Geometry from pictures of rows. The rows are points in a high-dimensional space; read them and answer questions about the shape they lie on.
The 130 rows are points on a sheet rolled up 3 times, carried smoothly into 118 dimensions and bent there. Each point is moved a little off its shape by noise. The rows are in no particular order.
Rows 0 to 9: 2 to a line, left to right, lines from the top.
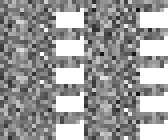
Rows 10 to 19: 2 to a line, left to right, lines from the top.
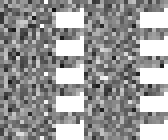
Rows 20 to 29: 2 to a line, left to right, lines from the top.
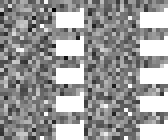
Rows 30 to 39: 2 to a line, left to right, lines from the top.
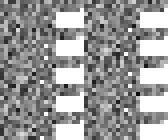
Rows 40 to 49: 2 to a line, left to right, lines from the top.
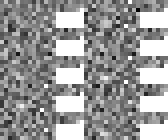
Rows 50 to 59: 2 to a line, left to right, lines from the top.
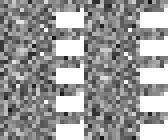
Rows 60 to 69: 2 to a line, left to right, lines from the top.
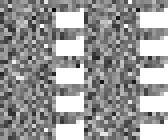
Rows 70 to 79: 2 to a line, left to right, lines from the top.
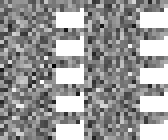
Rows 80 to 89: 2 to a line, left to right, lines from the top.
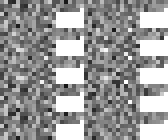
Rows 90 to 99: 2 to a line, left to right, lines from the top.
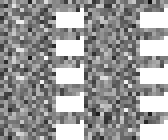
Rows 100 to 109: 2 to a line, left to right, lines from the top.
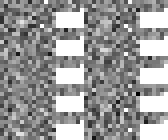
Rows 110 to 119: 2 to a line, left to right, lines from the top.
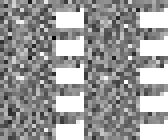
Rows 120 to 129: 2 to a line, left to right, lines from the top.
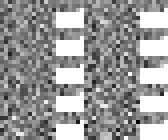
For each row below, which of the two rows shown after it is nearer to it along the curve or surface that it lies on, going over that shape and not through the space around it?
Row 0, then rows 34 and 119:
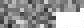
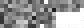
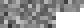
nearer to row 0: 119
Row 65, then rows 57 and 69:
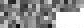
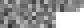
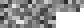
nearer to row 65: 69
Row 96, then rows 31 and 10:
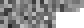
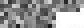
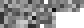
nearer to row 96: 31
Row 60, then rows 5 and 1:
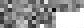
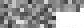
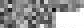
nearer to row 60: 1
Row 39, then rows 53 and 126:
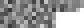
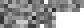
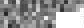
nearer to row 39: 126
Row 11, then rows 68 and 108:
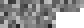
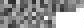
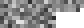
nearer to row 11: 108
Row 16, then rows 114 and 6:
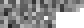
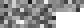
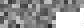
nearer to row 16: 6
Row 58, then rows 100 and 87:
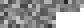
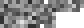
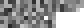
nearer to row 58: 87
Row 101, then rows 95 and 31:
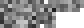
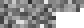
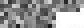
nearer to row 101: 95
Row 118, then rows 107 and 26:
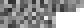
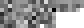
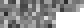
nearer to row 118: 107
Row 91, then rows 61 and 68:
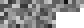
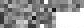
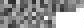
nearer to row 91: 68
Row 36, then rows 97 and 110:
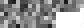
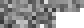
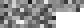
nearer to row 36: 110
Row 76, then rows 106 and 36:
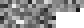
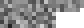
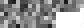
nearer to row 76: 36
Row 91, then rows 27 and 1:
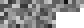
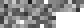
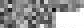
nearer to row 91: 27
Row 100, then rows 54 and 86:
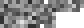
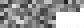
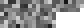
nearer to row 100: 54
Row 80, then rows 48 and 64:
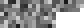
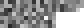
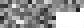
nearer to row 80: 64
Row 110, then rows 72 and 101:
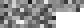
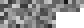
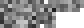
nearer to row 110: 72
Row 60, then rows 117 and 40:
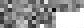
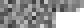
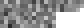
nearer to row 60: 117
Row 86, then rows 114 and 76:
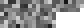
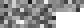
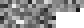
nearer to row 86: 76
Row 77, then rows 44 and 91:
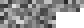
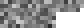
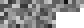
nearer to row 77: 91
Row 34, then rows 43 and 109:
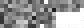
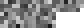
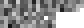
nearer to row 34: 109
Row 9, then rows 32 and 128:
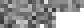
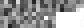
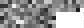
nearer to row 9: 32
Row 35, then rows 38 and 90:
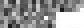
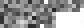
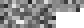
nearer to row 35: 90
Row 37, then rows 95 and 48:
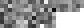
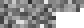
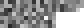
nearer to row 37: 95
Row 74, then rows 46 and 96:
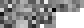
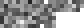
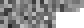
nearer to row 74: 46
